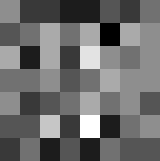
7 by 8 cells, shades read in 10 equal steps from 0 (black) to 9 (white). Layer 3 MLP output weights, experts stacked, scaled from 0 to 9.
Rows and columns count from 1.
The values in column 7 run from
2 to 6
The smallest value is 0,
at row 2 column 6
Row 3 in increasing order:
1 2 4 5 5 6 6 8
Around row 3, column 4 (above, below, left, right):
4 3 6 8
